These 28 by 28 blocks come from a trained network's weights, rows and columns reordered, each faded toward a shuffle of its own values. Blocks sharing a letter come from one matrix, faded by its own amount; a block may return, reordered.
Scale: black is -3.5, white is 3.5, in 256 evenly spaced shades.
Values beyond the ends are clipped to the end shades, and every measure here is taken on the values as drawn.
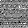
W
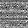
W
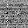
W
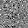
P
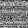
W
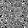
P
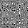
P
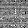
W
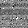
W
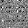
P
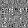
P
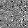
P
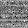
W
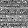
W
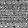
W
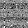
W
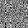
P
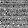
W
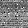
W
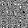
P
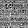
W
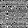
W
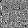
P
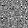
P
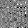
P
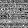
W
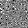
P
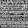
W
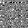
P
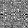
P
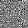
P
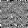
P
